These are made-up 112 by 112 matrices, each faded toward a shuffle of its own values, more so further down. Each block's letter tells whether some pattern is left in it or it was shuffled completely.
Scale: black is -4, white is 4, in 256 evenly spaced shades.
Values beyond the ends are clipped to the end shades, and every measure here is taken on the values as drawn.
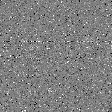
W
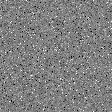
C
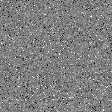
W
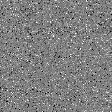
W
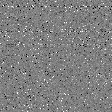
W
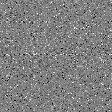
W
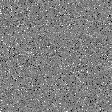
W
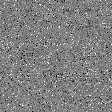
W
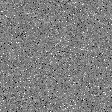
C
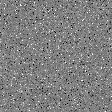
C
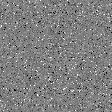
W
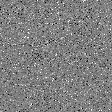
W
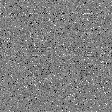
W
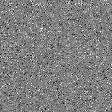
W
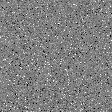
C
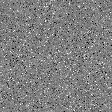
C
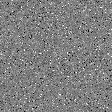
C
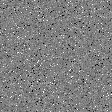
C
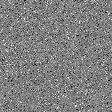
C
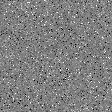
C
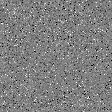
W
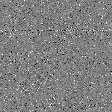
W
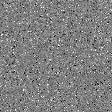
W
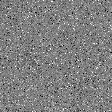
W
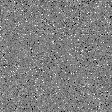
W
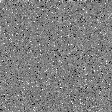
W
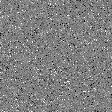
W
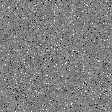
C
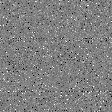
W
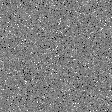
C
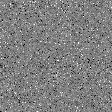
W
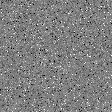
C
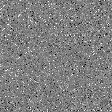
W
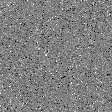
C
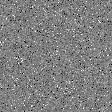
C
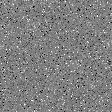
C
